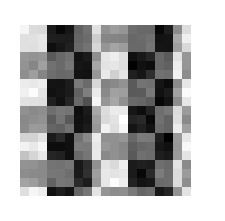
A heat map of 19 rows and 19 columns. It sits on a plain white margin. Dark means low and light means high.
Stripes: upright, repeating 2 times. Slope: none. Average level on the scale: 50%.
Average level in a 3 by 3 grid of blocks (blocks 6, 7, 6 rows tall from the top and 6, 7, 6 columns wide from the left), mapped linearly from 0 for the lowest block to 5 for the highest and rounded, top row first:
340 | 350 | 350
